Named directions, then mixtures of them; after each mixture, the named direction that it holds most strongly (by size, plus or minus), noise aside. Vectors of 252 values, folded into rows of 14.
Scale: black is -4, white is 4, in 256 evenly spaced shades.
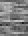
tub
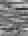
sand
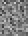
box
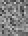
box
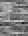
tub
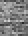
tub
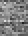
tub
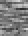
sand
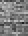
tub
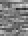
sand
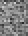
box
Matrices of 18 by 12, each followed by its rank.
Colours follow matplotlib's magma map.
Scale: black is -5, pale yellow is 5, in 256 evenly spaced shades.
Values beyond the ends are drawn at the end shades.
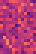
full rank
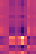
one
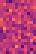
full rank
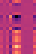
one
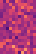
full rank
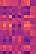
two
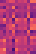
two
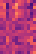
two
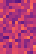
full rank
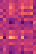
two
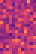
full rank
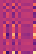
one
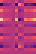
one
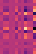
one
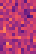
full rank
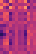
two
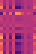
one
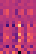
two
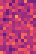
full rank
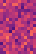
full rank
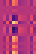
one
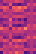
two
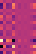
one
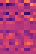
two
